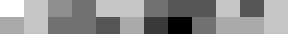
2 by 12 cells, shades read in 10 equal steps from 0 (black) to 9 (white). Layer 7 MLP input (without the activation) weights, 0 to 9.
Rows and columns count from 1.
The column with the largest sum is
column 1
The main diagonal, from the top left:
9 7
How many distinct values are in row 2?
6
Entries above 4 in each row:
7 6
